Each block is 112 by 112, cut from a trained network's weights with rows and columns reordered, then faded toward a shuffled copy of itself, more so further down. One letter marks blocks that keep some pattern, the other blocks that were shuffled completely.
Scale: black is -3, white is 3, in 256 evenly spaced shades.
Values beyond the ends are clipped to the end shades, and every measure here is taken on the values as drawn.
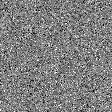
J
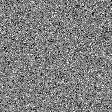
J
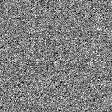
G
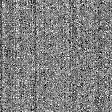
G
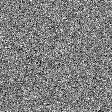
J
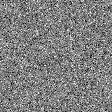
J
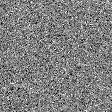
J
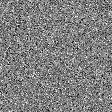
J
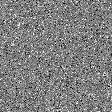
J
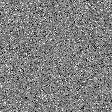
J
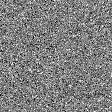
J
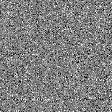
G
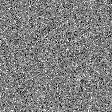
J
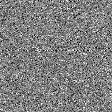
G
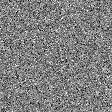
J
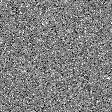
J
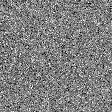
J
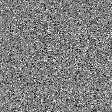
G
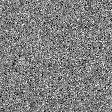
J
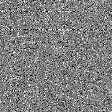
G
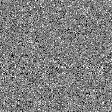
G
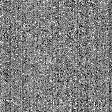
G
